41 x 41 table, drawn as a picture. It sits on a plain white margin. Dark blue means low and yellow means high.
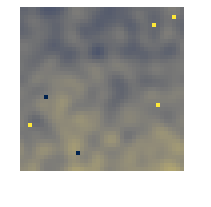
Slope: up to the bottom. Histogram: heavy tails on both sides. Grain: blotchy. Lone odd cells: 6, 4 higher and 2 lower than their neighbours.
